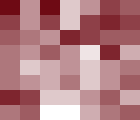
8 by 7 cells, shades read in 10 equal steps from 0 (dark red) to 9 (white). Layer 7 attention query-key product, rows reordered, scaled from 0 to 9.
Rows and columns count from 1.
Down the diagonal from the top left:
0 5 5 5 7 5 6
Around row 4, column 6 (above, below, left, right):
3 5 8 6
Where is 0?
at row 1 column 1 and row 1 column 3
